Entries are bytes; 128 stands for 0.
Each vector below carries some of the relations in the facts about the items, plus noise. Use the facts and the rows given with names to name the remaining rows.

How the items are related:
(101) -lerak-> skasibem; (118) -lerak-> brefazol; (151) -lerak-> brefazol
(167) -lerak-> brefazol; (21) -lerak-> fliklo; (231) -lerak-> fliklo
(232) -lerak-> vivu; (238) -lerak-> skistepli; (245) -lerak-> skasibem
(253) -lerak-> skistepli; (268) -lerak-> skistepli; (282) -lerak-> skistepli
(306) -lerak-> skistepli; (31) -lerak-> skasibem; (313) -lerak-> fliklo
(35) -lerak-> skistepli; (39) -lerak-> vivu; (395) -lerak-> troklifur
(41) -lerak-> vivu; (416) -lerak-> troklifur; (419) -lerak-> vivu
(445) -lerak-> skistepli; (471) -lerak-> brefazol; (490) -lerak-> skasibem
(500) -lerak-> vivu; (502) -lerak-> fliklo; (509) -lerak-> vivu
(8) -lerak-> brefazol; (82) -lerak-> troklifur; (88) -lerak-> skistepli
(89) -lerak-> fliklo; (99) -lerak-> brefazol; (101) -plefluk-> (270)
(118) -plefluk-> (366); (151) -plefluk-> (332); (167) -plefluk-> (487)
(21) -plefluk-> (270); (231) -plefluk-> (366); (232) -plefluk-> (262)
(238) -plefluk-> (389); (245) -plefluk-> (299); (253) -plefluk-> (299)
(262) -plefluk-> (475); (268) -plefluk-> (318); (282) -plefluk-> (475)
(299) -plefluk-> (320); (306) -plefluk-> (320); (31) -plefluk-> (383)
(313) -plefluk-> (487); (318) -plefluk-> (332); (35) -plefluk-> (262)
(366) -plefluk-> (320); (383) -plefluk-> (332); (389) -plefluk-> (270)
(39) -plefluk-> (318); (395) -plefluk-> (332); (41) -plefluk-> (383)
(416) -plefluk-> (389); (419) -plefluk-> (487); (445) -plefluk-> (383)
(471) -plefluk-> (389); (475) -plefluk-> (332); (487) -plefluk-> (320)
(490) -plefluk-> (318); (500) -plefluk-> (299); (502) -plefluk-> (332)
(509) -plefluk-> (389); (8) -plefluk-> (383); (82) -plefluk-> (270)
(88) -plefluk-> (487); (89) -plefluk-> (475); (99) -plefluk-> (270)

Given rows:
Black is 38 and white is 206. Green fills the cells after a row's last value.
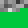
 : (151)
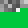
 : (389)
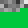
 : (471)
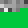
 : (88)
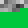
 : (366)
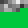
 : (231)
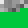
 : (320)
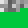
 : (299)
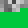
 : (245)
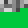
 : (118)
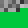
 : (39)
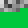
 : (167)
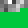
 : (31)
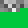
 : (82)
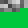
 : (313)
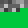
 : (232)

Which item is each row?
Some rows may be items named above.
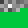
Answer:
(238)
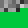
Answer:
(39)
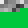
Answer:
(366)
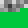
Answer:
(487)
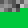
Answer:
(509)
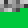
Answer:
(118)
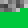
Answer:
(270)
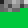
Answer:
(21)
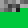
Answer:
(419)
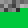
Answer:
(41)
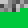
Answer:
(383)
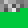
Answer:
(395)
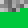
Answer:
(320)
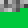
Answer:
(118)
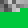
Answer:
(101)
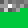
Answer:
(238)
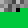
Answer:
(500)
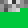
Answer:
(490)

